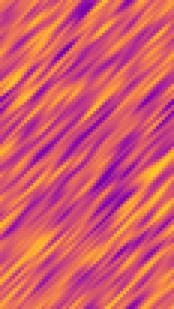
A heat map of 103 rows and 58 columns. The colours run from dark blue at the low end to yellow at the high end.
Streaks slant up to the right. The histogram is bell-shaped. The ninth with the lowest average is the centre. No overall slope runs across the table. The halves do not mirror each other.
